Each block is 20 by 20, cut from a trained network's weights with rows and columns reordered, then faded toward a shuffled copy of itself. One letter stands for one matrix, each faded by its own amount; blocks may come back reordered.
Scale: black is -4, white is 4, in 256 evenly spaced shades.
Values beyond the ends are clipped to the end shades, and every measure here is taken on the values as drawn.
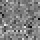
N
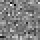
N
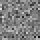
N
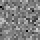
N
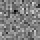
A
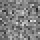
A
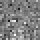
N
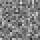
A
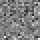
N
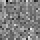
N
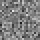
N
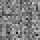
A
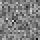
A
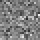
N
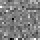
N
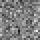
A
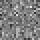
N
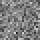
A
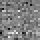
N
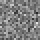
A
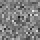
A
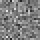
N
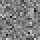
N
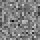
A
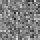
A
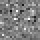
N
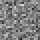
A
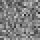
A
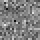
N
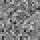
A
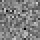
N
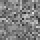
N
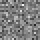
A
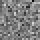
A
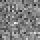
A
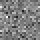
N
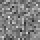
A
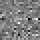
N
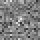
N
